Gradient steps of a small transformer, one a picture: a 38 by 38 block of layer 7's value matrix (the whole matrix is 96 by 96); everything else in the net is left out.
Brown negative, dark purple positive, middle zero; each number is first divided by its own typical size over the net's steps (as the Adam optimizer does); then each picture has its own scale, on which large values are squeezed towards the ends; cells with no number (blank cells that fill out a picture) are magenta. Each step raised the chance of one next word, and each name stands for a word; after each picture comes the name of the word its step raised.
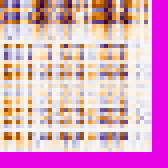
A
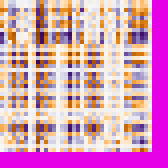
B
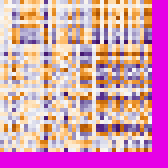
B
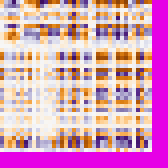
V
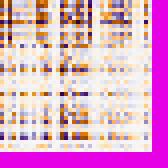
A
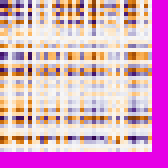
A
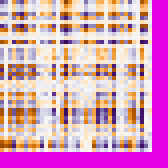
V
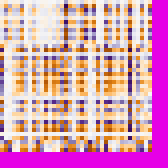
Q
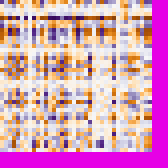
V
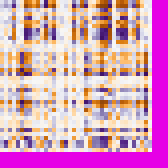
V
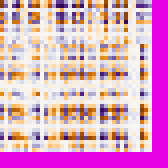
A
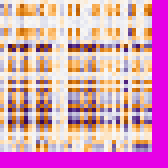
Q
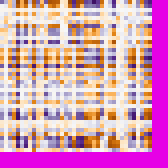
V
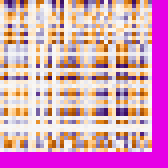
V
